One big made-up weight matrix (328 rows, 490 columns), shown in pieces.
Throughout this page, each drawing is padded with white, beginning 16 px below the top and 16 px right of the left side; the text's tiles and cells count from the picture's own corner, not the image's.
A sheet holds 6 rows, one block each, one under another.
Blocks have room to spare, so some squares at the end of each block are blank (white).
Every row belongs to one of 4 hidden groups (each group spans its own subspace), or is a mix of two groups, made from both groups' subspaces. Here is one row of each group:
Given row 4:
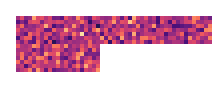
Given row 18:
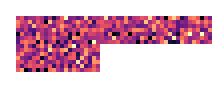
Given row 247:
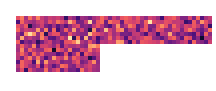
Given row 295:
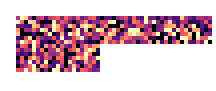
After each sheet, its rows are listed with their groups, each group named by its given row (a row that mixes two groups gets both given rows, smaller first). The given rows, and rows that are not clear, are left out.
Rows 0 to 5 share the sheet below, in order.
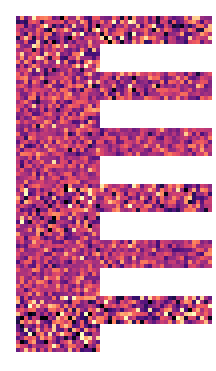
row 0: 4
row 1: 4
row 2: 247
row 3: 247
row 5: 247
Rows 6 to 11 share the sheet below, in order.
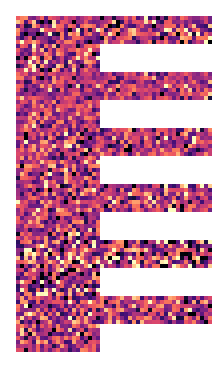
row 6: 295
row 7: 295
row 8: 247
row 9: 4 and 18
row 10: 18 and 295
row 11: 247
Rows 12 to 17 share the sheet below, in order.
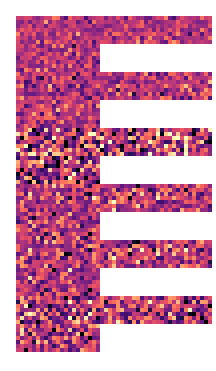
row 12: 18
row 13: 295
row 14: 4
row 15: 4
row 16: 4
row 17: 247
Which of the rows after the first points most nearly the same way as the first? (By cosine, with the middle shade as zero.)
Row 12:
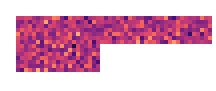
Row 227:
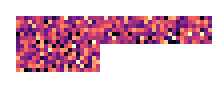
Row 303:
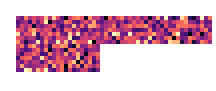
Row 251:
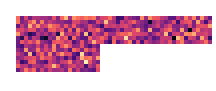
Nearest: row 303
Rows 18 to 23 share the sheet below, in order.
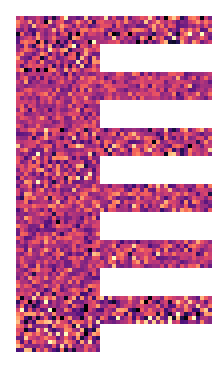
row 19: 247
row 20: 4 and 18
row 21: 4 and 295
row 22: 4
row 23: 18 and 295
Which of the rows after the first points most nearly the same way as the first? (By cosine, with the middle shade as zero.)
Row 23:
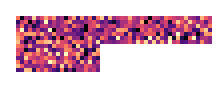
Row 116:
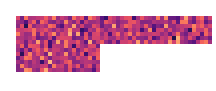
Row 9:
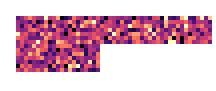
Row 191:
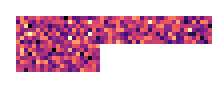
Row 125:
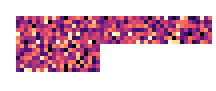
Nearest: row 125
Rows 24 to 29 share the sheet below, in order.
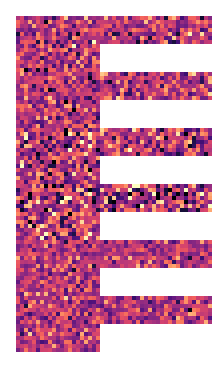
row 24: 18
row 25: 18
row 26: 247
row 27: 4
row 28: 18
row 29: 247
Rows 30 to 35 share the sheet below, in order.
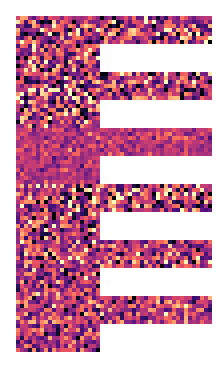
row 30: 295
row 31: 18 and 247
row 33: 4 and 247
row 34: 18 and 295
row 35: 4
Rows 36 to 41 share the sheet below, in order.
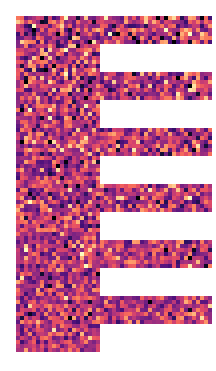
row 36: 18 and 295
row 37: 247
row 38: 295
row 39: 247 and 295
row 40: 247 and 295
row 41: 247
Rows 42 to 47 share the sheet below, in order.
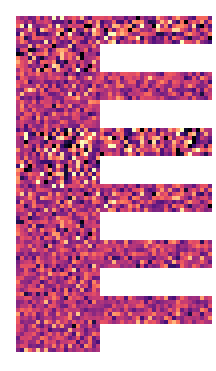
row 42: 4
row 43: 247
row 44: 247
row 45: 4
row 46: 18
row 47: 18
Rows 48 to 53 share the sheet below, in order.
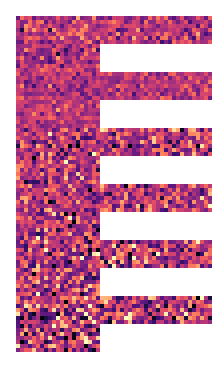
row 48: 295
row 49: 295
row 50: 18 and 295
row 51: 18
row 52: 4
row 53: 247
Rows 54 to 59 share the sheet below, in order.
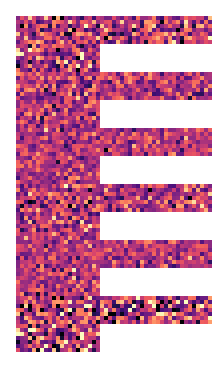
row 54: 4
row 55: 247
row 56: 4
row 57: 247
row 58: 18
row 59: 4
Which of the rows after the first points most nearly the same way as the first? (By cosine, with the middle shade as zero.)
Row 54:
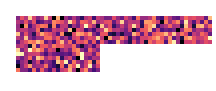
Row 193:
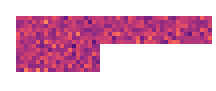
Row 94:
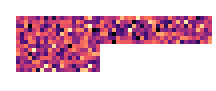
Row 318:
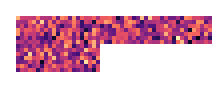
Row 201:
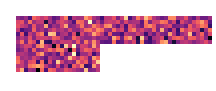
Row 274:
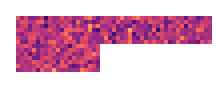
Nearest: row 94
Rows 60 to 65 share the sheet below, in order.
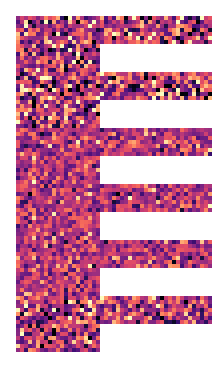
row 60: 18 and 247
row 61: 295
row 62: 295
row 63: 4 and 295
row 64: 18
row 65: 247
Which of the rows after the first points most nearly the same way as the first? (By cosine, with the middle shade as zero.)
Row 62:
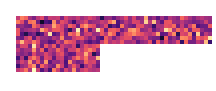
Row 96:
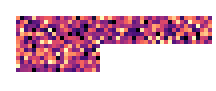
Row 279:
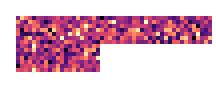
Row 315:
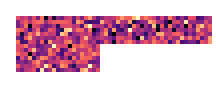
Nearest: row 279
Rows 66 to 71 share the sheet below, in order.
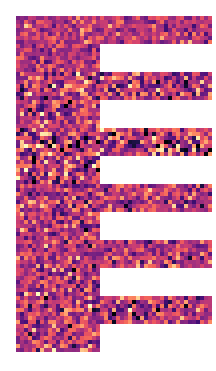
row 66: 247 and 295
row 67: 4 and 295
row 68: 295
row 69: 247
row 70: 18
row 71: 4
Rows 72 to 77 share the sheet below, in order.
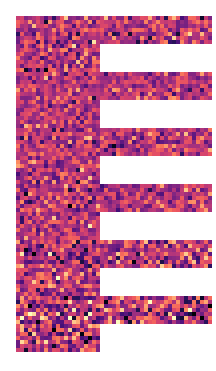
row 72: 18
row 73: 18
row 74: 4
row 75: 247
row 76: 295
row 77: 247
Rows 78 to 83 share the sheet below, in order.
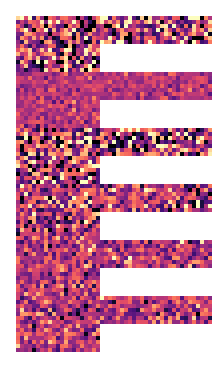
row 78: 18 and 247
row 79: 18
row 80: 4
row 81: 247 and 295
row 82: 18 and 247
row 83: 295
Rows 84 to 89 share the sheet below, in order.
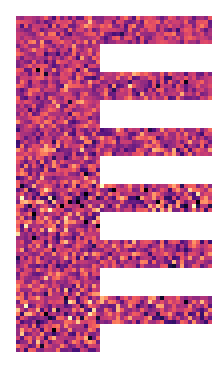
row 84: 4 and 18
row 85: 4
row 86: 247
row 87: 295
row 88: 4 and 18
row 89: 247
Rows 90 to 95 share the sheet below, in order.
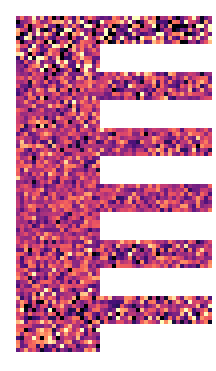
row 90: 4
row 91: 4 and 18
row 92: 295
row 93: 4 and 295
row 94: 4
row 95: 295
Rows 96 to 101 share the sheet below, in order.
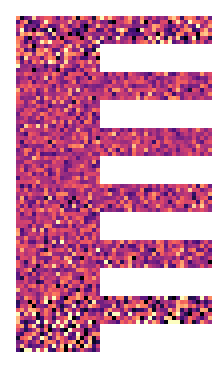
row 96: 295
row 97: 18
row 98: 4 and 295
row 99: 247 and 295
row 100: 4
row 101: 18
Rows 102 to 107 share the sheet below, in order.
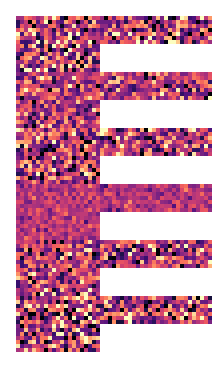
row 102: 18
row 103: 295
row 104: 18 and 247
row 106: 4
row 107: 247
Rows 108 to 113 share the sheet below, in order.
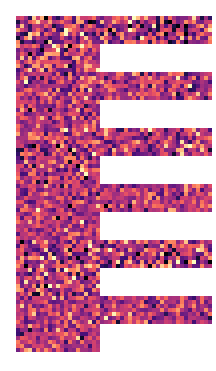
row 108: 4
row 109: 247
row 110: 18 and 247
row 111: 4 and 247
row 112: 18 and 295
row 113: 4 and 18
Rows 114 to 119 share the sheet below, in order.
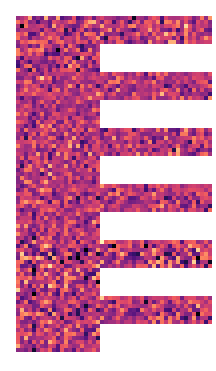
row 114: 4
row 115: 295
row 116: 18 and 247
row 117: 295
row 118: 295
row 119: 295
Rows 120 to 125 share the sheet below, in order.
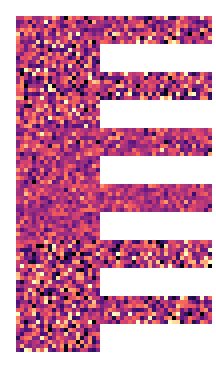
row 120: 18
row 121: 18 and 295
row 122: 295
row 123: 247 and 295
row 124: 4 and 295
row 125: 18
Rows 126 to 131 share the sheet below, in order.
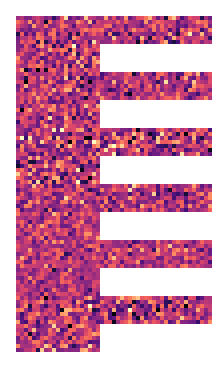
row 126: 18
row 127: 247
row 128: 4
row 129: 4
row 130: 4
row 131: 4
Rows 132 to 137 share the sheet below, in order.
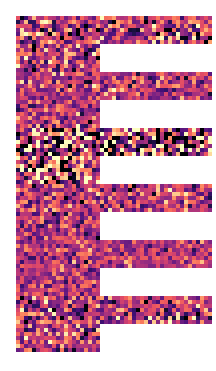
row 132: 295
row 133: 4
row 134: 4
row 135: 4
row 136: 247
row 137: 18 and 295
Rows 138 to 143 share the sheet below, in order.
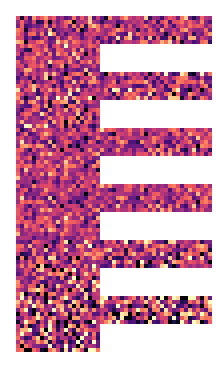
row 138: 18 and 295
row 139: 18
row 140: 295
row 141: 295
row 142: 18
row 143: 18
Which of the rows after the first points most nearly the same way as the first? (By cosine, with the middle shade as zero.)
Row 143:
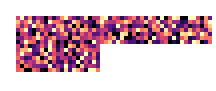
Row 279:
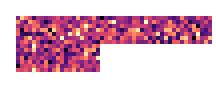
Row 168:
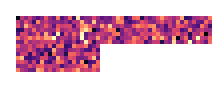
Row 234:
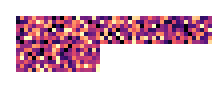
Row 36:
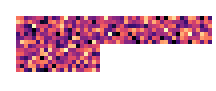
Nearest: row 36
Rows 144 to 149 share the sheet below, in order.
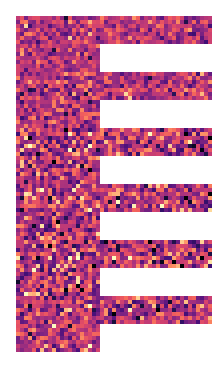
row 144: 247
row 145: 247
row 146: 247
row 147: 295
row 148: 18 and 295
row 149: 4
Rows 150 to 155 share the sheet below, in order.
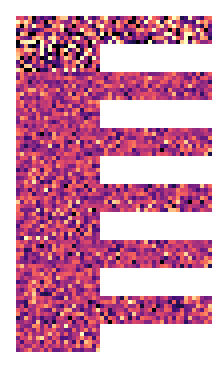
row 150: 4 and 18
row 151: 247
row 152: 295
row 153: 18
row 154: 295
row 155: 4 and 247
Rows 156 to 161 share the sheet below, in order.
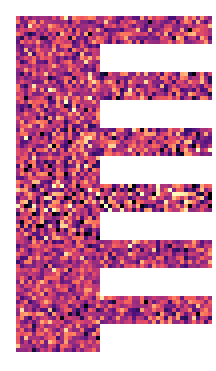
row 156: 247
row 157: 18
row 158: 247 and 295
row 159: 4
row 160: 4
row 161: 295
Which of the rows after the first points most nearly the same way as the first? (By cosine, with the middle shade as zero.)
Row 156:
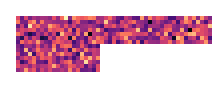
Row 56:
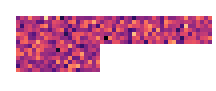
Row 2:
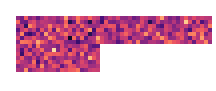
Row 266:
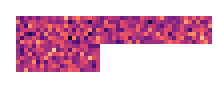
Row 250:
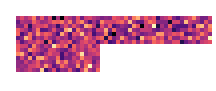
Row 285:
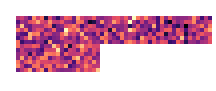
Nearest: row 266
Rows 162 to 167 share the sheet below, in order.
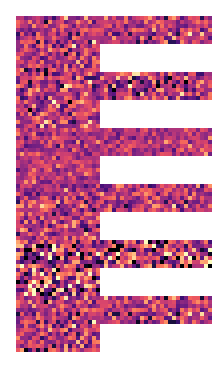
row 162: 18
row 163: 4
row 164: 247 and 295
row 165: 247
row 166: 295
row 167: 18
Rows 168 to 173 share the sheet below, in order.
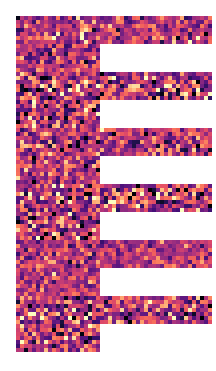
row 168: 247 and 295
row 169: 295
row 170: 295
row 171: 4
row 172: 247
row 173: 247
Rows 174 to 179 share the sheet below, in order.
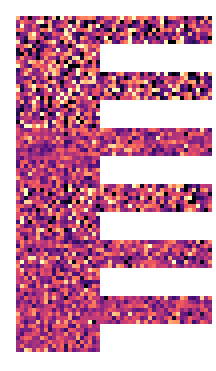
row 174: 4
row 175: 18 and 295
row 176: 4 and 247
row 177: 247
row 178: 247
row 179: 18
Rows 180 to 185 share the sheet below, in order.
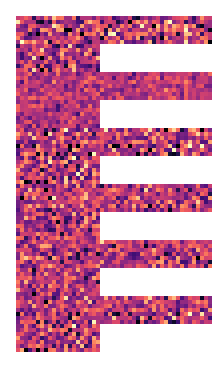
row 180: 4 and 295
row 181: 4
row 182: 18
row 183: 18 and 295
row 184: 295
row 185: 18
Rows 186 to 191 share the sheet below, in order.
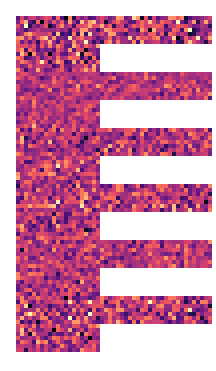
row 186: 247
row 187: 295
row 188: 4 and 295
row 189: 247 and 295
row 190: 4
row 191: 247
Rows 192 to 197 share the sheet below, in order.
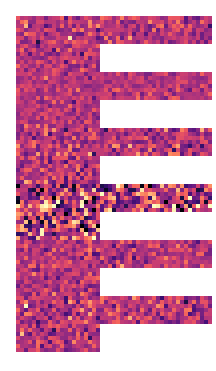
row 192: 4 and 247
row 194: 18
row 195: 247
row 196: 4
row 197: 247
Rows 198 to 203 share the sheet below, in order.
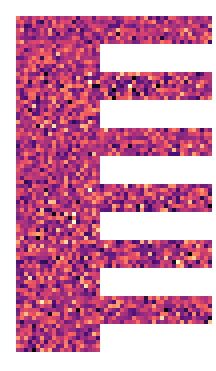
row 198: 295
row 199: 4
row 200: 18
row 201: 18
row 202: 247
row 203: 295
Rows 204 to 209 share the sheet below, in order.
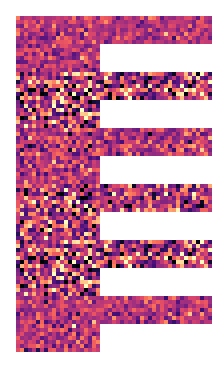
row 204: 4 and 247
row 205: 247
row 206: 247
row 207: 18 and 247
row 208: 247
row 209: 18
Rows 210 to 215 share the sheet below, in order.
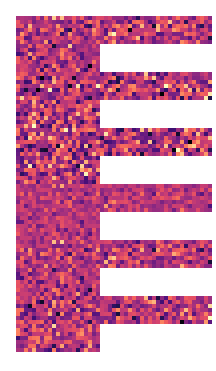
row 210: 4
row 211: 295
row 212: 247
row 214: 4
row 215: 4 and 295
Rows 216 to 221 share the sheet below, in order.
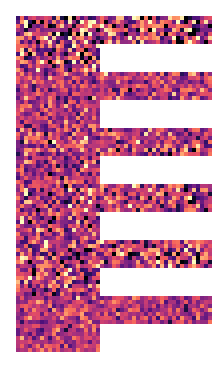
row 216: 247
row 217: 18
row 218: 18 and 295
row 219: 247
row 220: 4 and 295
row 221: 4 and 295
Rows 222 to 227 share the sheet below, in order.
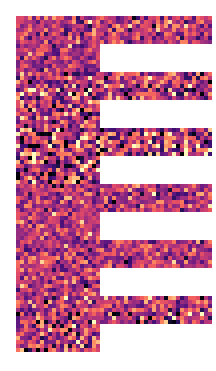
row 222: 4 and 247
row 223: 247
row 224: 4 and 295
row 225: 4
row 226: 247
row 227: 18
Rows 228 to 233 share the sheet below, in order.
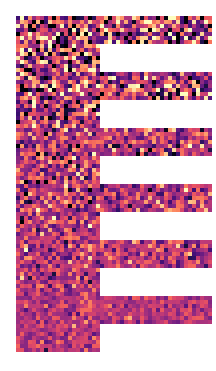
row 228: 18 and 247
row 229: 295
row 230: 18
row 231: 247
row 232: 247
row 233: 18 and 247
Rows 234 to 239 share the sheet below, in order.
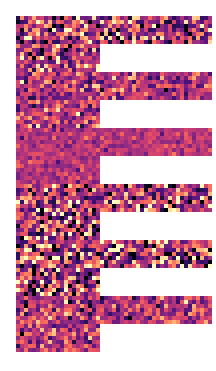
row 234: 4 and 295
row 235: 4
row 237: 18
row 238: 295
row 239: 247
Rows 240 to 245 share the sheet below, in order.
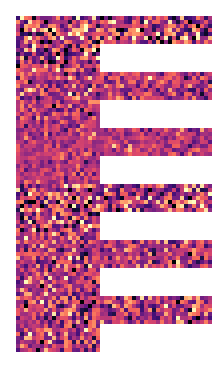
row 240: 295
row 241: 247
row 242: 18 and 247
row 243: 247
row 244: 18 and 247
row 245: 247
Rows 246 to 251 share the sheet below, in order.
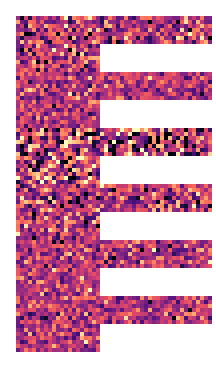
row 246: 18 and 247
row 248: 4
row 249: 295
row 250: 4
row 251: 247
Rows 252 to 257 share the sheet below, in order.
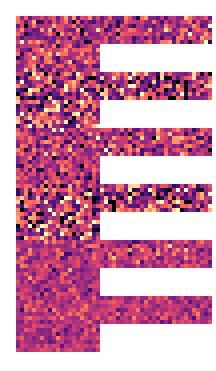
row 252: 247 and 295
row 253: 4
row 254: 4
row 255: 4 and 18
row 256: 4
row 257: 295
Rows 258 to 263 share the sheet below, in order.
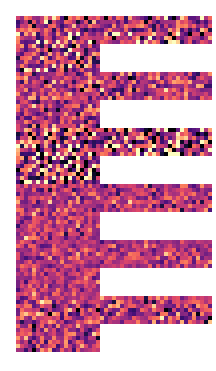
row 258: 18
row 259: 4
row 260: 18
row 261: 18 and 295
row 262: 295
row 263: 295
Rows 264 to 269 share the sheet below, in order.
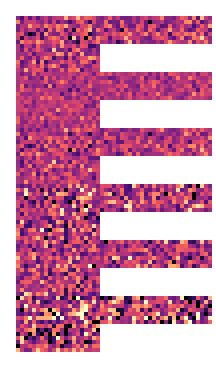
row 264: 247
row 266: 247
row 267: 247
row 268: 18
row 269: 247 and 295
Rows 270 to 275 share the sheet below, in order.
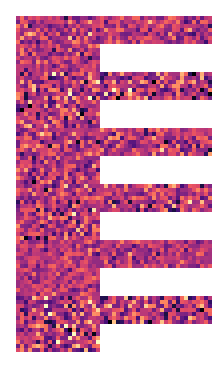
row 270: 247
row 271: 4 and 18
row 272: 295
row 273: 18
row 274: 4
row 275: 4 and 18
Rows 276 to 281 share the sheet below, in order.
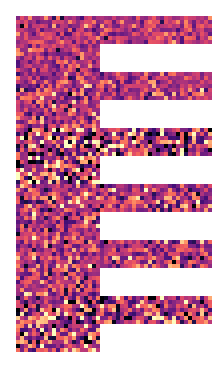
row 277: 18 and 247
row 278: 4
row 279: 295
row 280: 18
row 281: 247
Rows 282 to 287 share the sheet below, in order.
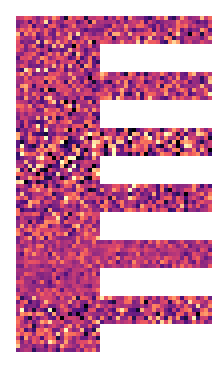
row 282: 18
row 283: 18
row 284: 4 and 18
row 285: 4
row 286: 295
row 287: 295
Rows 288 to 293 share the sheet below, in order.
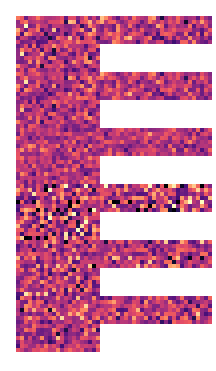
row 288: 247
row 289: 247
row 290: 247
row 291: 18
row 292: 18
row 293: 295
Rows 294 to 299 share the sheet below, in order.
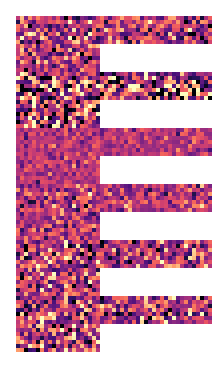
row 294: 247
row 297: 247
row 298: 247
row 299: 18 and 247
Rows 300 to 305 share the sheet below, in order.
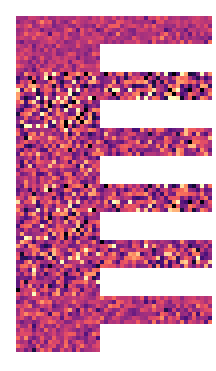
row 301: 18
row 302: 247
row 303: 18
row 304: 295
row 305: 295
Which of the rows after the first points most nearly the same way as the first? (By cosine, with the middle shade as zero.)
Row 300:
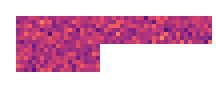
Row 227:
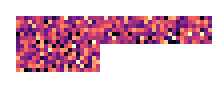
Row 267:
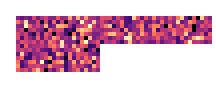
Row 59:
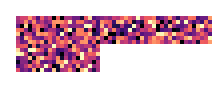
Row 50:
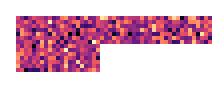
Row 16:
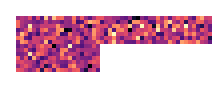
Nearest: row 50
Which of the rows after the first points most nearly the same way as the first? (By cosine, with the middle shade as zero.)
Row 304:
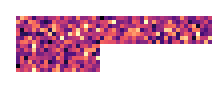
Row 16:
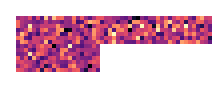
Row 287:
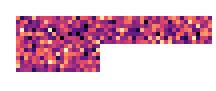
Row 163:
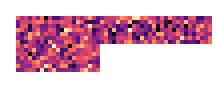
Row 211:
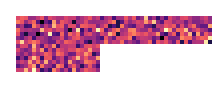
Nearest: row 211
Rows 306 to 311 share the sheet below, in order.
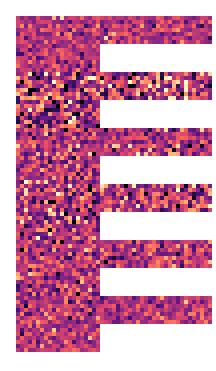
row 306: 4
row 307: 4
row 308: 18
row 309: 18 and 247
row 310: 4
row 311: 247
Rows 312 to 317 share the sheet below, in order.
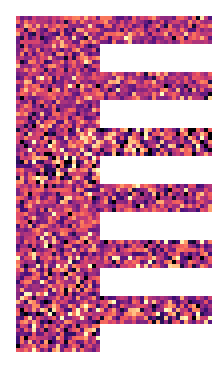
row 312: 247
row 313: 295
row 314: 18 and 295
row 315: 4
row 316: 18
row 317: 295
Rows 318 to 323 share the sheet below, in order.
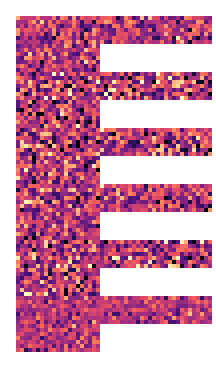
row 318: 247
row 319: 4
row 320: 295
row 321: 247 and 295
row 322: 18
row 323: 18
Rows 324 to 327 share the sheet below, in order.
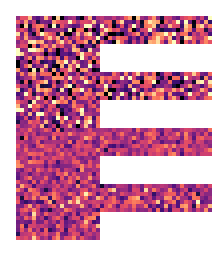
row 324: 4
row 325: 4
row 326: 4
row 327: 295
